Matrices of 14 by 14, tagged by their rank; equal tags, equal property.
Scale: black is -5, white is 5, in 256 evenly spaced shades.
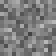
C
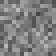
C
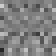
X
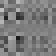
X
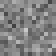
C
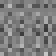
X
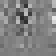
X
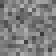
C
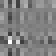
X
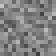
C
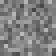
C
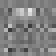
X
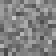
C
